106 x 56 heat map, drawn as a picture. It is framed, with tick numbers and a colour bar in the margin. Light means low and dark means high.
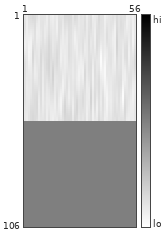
It is made of 2 by 1 panels. Panel 1,1: very low, streaked downward, faint in contrast. Panel 2,1: middling, flat.
